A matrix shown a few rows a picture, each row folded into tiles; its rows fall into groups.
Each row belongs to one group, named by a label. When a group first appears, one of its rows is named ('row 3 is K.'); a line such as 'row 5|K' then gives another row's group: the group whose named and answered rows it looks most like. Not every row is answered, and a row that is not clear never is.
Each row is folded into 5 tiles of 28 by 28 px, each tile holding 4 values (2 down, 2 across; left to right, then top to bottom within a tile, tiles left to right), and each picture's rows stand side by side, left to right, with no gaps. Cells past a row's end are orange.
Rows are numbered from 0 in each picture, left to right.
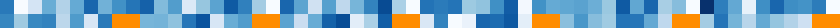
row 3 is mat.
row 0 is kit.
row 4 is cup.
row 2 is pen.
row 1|pen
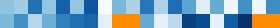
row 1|pen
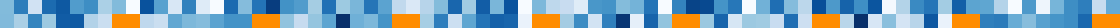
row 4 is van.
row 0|cup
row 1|kit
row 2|pen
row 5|mat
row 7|kit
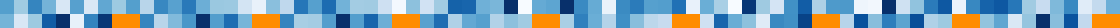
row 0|pen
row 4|mat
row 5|kit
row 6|kit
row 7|mat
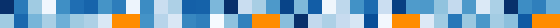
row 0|mat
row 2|mat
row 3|kit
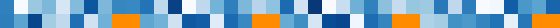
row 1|pen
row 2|pen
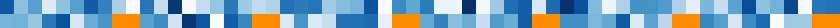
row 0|pen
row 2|mat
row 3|kit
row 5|van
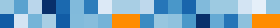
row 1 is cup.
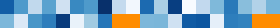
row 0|pen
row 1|pen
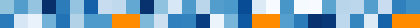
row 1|pen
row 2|kit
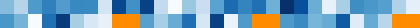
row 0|van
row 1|kit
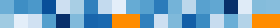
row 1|van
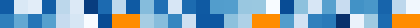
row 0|kit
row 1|cup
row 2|pen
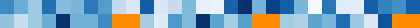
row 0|pen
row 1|kit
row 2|kit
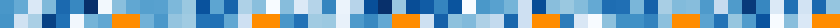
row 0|van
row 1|cup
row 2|kit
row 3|mat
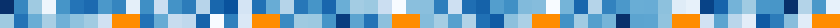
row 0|mat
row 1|van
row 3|cup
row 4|cup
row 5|mat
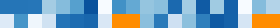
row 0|mat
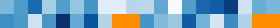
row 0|cup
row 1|van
